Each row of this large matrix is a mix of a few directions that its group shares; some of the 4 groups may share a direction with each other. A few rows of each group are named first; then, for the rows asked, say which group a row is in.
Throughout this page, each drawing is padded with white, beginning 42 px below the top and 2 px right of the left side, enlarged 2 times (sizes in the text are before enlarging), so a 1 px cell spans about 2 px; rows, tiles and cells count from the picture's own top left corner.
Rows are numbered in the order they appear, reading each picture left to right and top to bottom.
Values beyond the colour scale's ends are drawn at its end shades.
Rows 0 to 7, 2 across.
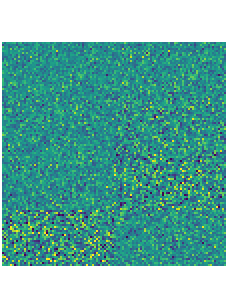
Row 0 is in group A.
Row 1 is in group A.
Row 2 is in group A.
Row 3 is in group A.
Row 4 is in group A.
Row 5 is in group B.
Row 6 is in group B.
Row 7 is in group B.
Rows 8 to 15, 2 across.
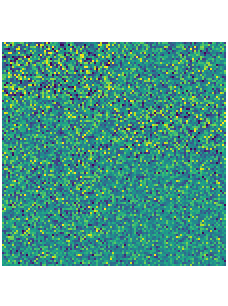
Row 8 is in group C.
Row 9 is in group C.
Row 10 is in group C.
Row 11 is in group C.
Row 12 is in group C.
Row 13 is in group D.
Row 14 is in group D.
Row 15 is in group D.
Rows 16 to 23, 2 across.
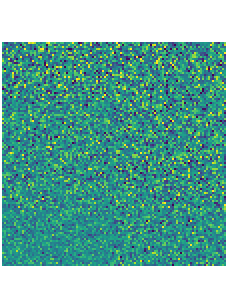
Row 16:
B
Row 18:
B
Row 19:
C
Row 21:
D
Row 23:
A
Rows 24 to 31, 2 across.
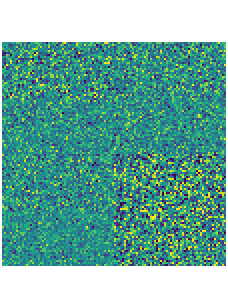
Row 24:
A
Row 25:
D
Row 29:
B
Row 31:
B
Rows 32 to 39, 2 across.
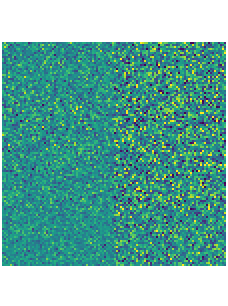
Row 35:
D
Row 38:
B
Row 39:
C
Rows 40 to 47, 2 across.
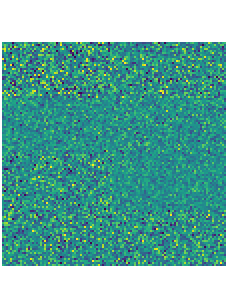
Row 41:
B
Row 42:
B
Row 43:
C
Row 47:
A
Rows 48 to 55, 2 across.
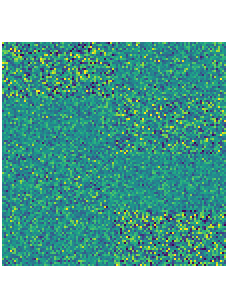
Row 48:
A
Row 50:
D
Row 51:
D
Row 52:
B
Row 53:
A
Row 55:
C
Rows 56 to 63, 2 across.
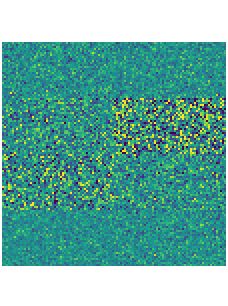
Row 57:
B
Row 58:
B
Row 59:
C
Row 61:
D
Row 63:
D
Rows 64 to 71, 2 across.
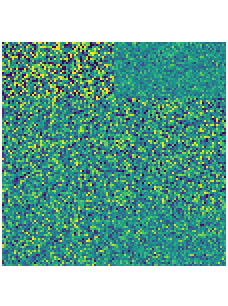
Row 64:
C
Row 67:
D
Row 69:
D
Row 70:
C
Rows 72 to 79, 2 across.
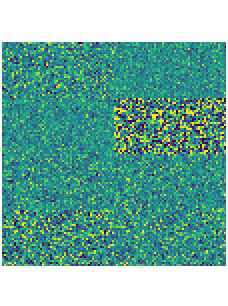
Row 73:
D
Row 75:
A
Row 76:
D
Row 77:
A
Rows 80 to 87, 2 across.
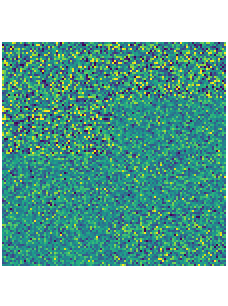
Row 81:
C
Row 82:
A
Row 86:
C
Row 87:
B
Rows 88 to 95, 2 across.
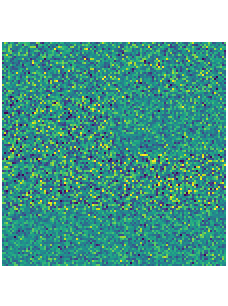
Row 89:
B
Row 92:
B
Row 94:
B
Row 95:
D
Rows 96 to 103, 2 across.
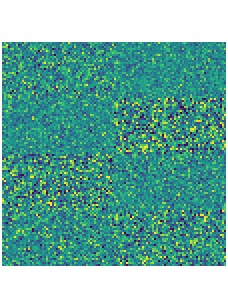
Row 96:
C
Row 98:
B
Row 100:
B
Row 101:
D
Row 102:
B
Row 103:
A
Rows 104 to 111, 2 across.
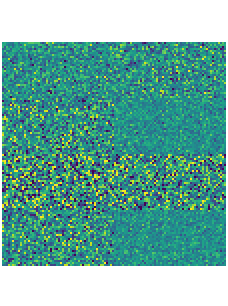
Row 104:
B
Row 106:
A
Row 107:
C
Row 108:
C
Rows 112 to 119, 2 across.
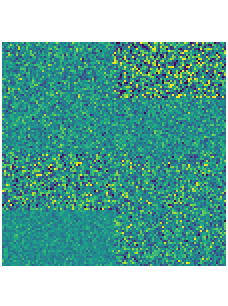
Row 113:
B
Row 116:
A
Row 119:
C
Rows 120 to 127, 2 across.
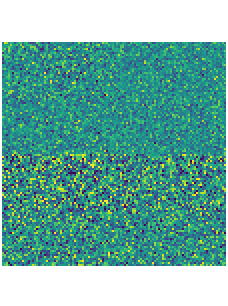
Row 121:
B
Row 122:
B
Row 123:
D
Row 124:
C
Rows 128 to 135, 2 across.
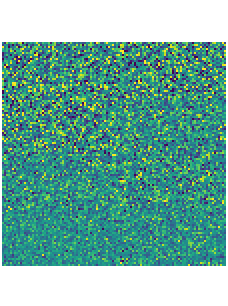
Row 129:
B
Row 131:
A
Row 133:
D
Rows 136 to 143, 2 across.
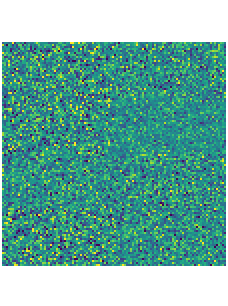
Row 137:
D
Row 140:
B
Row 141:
B
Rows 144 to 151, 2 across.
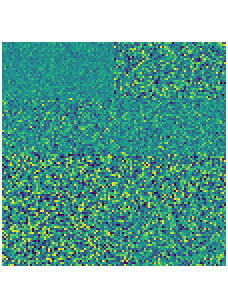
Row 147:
B
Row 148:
C
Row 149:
A
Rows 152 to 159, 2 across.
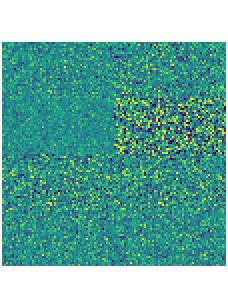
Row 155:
B
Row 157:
B
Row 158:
D
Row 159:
D
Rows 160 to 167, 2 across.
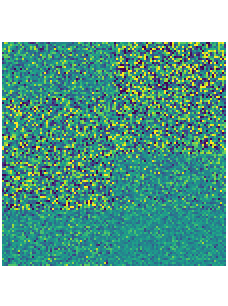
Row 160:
B
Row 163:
D
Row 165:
D
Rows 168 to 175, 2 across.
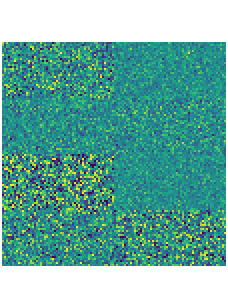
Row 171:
D
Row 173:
C
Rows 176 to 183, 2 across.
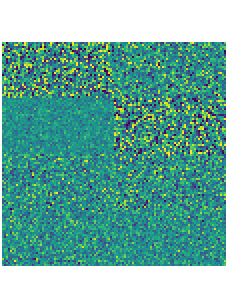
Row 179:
A
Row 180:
B
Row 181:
A
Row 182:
A
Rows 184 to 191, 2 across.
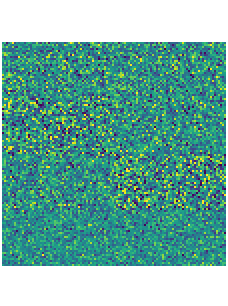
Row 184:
C
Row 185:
C
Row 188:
A
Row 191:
D
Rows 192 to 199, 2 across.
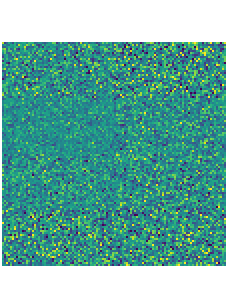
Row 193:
C
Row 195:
D
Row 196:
B
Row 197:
B
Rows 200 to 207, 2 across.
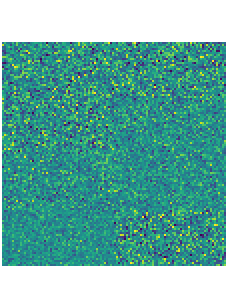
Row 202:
D
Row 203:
D
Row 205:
C
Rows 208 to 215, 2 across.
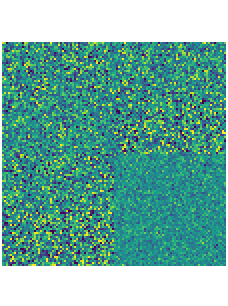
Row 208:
D
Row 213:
C
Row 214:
C
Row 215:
B
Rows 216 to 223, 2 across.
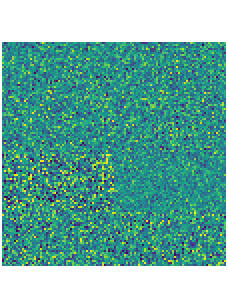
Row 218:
D
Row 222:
A
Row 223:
A
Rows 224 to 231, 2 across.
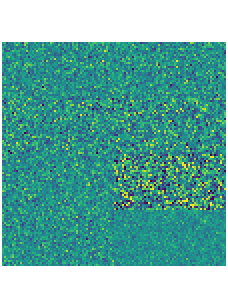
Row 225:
B
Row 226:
C
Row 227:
C
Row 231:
C
